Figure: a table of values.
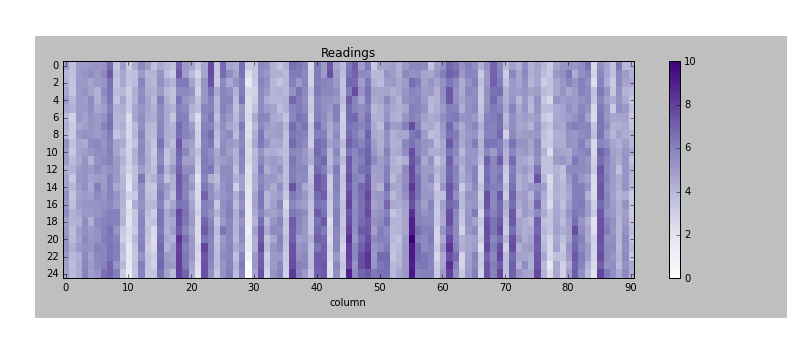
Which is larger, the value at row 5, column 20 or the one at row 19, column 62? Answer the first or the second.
the second
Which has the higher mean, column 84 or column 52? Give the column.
52
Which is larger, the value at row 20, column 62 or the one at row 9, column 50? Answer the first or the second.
the first
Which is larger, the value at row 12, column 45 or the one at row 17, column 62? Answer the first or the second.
the first
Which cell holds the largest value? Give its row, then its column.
20, 55
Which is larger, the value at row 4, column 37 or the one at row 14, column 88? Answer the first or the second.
the first
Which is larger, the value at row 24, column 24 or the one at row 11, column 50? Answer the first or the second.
the second
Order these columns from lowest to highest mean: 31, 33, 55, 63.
63, 33, 31, 55
